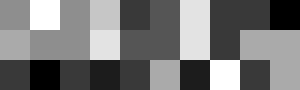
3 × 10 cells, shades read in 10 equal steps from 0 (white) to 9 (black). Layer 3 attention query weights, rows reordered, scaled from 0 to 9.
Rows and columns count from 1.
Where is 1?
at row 1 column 7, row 2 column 4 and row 2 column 7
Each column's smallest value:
3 0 4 1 6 3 1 0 3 3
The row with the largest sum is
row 3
